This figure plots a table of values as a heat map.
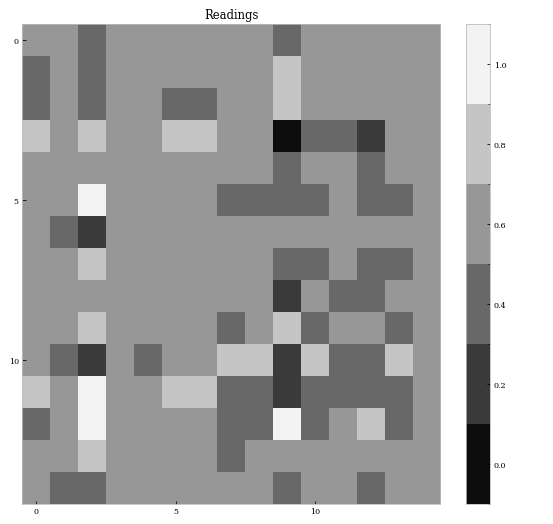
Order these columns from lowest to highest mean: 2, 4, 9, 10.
9, 10, 4, 2
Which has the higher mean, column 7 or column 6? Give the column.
6
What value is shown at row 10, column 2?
0.2
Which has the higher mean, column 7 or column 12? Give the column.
7
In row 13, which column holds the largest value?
2
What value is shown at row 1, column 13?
0.6
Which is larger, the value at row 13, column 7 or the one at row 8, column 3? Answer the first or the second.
the second
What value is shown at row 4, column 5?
0.6
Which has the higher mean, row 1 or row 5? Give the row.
1
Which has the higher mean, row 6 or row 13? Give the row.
13
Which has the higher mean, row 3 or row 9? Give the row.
9
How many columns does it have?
15
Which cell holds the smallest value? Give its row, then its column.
3, 9
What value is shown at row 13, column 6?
0.6
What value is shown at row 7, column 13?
0.4
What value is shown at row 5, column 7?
0.4
